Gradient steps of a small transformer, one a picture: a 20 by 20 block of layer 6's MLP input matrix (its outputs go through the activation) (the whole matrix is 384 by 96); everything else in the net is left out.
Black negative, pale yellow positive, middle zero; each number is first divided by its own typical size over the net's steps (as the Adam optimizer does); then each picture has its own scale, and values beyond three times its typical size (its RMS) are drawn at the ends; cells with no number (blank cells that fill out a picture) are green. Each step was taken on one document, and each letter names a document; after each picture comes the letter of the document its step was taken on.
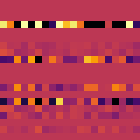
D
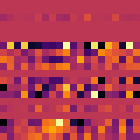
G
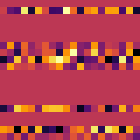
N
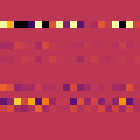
D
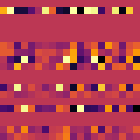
N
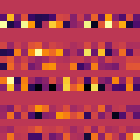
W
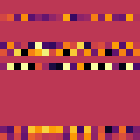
G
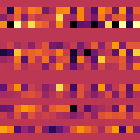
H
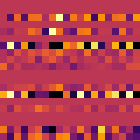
G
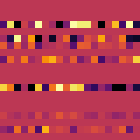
D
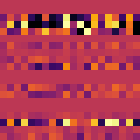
W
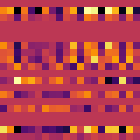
N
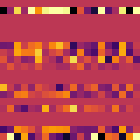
N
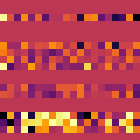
W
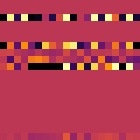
G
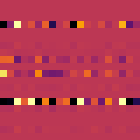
D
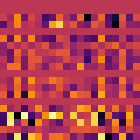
H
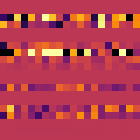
W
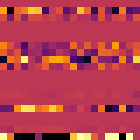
N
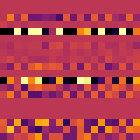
W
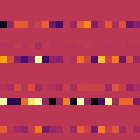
D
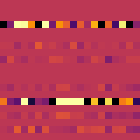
D
